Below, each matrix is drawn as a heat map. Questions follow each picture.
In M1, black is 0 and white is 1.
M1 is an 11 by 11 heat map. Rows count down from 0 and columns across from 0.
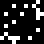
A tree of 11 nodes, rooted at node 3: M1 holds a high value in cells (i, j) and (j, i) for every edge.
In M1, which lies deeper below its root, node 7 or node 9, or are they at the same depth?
node 7
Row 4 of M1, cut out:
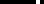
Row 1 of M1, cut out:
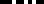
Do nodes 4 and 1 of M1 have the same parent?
no
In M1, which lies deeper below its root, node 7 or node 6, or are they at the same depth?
the same depth
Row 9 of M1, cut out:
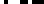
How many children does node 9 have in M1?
4
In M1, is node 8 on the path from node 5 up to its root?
no
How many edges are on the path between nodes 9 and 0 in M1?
1
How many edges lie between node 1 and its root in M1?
1
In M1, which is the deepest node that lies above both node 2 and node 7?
9
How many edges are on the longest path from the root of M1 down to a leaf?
2
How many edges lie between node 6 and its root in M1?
2
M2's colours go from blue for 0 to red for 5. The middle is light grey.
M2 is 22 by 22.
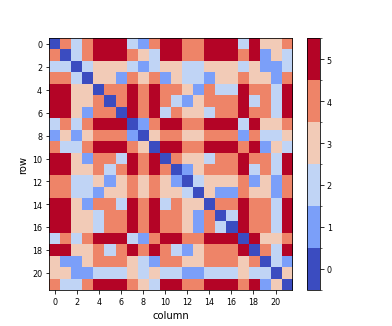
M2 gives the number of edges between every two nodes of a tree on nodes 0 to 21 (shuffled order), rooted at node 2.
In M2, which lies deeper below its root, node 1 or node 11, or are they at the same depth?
node 11
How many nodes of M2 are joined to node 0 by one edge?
1
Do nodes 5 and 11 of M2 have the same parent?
yes
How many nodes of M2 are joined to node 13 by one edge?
4
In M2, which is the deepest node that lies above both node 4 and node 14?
20
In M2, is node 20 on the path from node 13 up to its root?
yes
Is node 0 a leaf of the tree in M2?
yes
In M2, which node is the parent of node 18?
12
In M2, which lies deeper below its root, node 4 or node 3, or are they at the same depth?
node 4
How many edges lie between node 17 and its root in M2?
2
